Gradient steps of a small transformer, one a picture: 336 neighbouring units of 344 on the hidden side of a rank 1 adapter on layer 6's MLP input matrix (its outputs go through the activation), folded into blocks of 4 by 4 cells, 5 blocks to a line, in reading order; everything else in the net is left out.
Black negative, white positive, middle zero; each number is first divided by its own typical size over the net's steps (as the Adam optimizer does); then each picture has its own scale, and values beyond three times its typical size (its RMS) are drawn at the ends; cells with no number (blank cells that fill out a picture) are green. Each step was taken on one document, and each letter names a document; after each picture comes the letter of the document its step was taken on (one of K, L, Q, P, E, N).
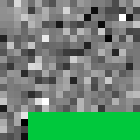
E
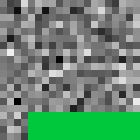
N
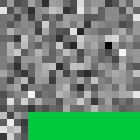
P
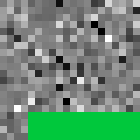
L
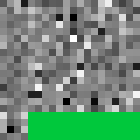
L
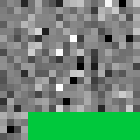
L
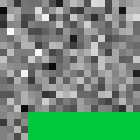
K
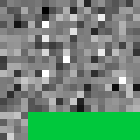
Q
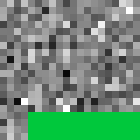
Q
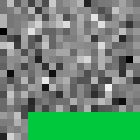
N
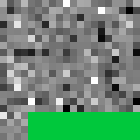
Q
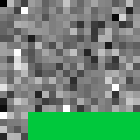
P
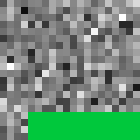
E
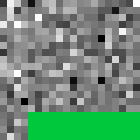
Q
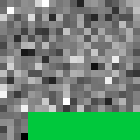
E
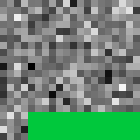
K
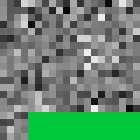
P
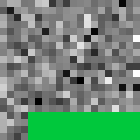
E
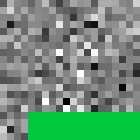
L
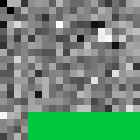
E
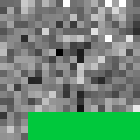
L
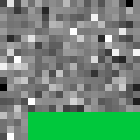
Q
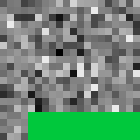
P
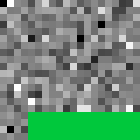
E
